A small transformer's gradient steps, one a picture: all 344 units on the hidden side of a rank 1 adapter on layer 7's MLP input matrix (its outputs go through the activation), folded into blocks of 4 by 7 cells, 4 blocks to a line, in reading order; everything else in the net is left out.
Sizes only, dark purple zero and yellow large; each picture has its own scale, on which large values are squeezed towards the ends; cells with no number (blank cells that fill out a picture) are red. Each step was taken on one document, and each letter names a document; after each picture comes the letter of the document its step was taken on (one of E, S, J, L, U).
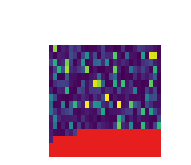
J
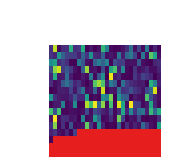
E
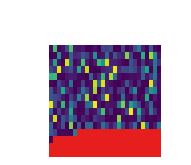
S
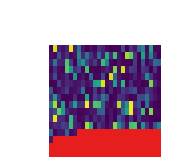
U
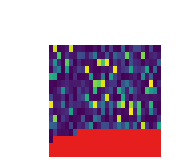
S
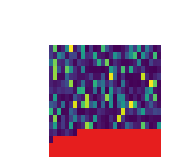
E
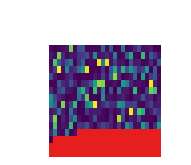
S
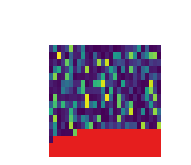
E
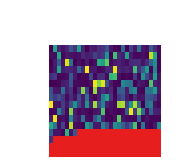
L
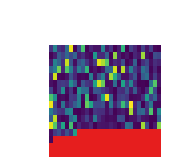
S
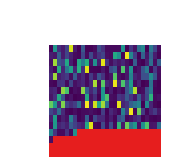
U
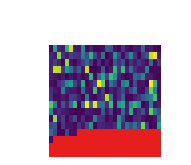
E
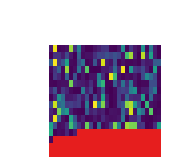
U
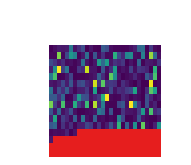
L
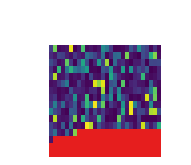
E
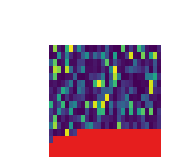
L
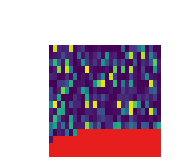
U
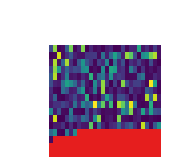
E
